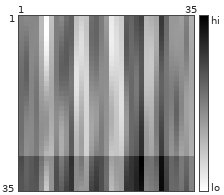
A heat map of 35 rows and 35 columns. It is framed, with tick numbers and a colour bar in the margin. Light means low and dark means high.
The bottom part is higher, past a seam about 80% of the way down. Stripes running up and down repeat 5 times from left to right. The grain runs up and down. The ninth with the highest average is the bottom right.
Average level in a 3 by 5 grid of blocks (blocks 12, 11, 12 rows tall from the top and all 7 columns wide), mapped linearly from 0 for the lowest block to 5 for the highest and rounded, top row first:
11022 / 21023 / 33254
